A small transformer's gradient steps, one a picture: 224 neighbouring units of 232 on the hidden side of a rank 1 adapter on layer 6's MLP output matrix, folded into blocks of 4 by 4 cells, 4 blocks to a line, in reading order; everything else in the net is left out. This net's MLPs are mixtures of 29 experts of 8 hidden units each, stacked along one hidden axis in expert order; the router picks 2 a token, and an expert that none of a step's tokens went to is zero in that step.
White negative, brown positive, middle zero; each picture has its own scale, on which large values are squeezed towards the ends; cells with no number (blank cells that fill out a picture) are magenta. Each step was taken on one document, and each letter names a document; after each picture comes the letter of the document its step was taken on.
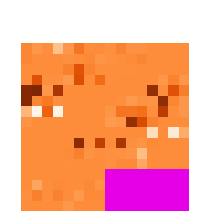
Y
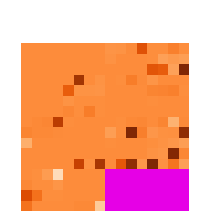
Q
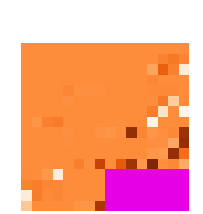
Q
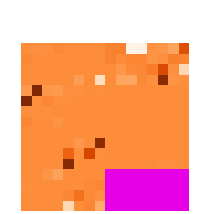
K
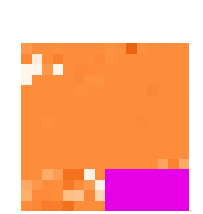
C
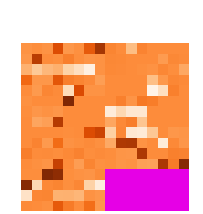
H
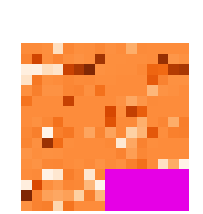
H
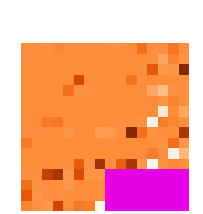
Q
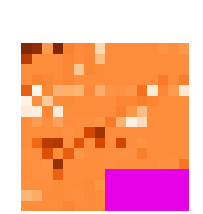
Y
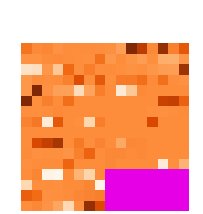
K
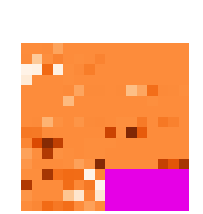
C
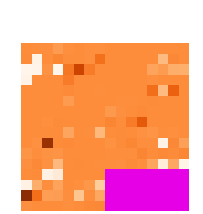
H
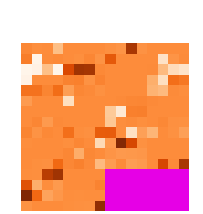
H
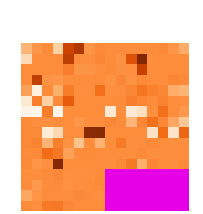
Y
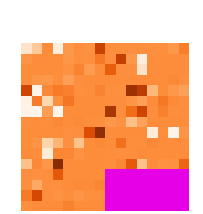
Y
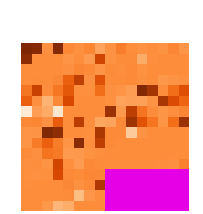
Y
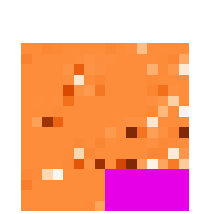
Q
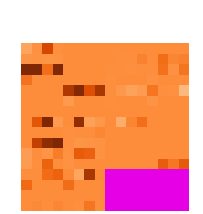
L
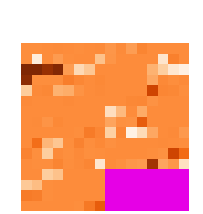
H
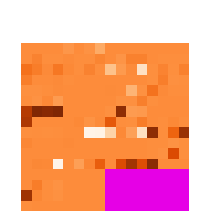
Q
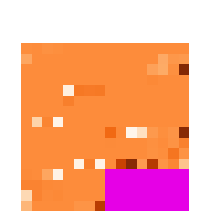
Q
